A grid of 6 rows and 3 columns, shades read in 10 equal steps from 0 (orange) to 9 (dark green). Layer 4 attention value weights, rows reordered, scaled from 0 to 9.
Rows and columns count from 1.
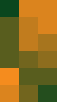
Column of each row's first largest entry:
1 1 1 1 2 3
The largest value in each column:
9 6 8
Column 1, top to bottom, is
9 6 6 6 0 1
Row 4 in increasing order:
4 5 6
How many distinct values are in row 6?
3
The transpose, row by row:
9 6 6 6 0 1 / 1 2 2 5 6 5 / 1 1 3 4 6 8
